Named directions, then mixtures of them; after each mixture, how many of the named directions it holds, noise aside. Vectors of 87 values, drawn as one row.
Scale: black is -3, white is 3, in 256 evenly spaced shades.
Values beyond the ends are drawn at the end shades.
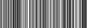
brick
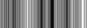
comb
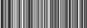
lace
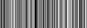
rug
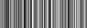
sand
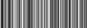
one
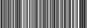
three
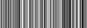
three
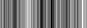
one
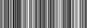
three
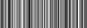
one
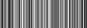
one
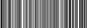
three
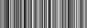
one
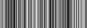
three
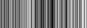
two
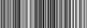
three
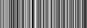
three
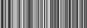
one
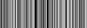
one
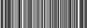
two
